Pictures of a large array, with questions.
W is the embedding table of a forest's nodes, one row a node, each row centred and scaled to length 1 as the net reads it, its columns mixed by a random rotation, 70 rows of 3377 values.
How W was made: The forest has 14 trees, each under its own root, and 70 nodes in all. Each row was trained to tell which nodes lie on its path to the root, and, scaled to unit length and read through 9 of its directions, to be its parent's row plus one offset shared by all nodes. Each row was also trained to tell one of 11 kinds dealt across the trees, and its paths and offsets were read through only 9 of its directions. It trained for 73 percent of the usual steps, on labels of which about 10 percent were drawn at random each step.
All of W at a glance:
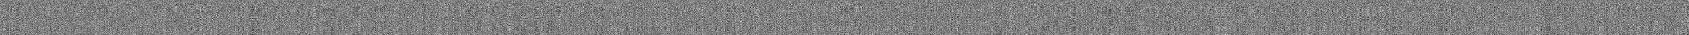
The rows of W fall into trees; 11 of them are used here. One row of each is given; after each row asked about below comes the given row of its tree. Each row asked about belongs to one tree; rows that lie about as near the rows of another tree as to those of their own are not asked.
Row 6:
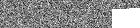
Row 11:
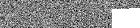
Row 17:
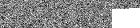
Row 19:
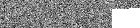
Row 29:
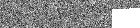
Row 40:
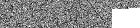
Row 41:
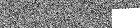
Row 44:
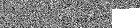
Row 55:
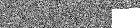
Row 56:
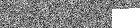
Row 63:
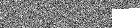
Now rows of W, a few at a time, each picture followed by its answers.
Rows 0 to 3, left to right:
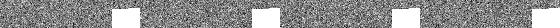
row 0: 44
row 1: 6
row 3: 6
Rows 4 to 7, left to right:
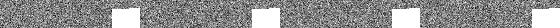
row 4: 63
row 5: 40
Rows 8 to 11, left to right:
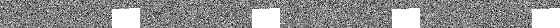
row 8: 11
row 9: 56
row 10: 41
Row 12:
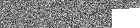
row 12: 63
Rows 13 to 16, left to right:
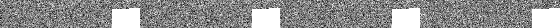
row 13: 40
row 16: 6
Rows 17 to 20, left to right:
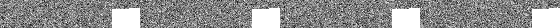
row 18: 40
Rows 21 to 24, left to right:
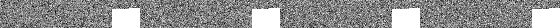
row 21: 17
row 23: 17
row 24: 40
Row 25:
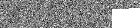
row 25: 63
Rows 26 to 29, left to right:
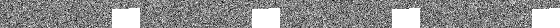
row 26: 40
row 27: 44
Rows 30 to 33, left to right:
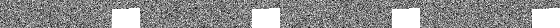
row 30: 40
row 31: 11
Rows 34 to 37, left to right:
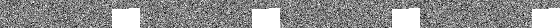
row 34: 41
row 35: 41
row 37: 40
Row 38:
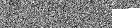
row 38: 41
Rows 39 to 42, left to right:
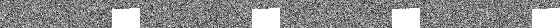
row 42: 44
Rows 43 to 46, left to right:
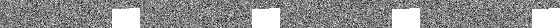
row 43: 44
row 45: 63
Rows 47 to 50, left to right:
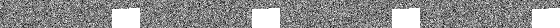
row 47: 17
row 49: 56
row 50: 17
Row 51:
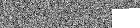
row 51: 6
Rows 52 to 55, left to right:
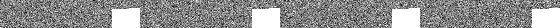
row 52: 11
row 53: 44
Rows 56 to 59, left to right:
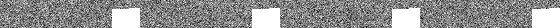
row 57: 11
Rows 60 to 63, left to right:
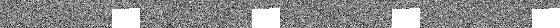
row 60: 11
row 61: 19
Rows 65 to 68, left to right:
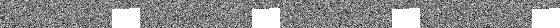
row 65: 19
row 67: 6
